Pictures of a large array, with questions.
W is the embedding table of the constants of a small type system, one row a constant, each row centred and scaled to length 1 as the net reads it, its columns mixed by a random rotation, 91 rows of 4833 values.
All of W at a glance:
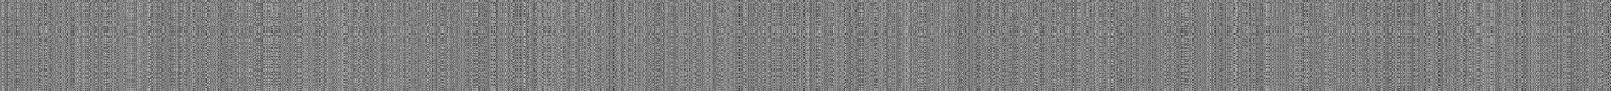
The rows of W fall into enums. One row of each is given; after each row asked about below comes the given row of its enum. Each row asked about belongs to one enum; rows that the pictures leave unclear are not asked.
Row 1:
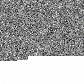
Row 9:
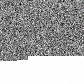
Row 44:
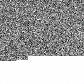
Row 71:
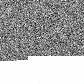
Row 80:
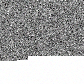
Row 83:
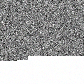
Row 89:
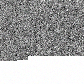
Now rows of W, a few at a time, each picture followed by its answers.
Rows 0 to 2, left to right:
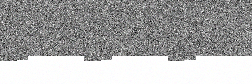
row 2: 44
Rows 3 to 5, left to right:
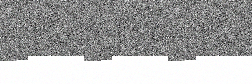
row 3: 71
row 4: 89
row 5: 71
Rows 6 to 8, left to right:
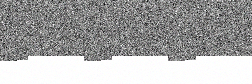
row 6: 83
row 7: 9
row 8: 80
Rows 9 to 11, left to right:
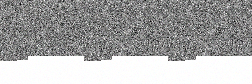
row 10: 1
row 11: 1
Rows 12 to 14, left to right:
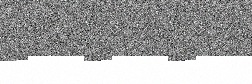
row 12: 71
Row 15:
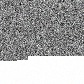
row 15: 9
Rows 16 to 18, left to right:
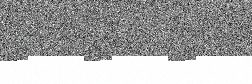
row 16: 83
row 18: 9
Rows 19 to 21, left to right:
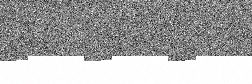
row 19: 44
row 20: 80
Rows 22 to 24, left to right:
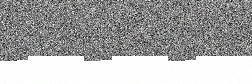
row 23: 71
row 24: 9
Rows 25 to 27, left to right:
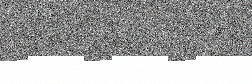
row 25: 80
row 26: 44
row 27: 1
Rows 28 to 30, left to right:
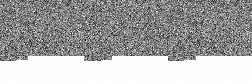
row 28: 44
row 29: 83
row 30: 44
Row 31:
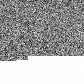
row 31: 44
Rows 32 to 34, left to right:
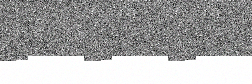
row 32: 44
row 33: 80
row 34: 80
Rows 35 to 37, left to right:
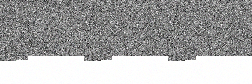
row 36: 83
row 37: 83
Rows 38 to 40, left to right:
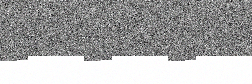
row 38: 80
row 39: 71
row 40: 9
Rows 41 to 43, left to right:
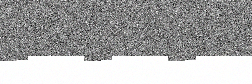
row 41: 71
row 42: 83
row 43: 80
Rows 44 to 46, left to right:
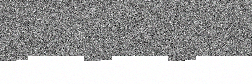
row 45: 71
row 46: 83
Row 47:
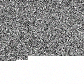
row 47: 44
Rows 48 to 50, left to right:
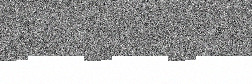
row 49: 9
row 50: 1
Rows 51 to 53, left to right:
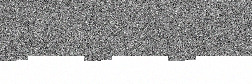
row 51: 44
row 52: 83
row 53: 80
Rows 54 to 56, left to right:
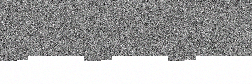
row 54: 83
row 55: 9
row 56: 44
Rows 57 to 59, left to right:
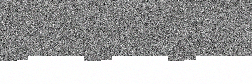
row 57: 83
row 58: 9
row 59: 44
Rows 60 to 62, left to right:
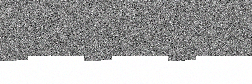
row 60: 71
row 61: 80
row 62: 83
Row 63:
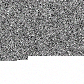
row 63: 80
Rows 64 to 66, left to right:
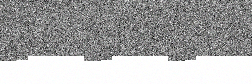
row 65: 89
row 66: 83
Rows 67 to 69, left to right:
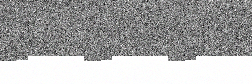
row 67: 44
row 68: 9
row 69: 89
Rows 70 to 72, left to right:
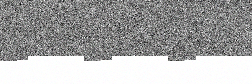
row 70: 9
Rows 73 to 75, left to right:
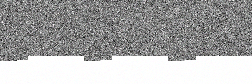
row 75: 71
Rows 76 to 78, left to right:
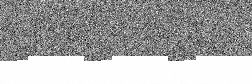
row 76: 89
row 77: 83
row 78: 44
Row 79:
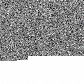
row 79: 80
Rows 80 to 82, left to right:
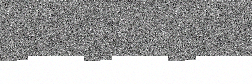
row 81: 44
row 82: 80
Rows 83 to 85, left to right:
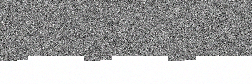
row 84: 44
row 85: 71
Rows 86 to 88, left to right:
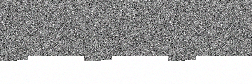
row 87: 80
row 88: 83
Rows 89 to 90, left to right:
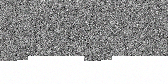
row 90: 83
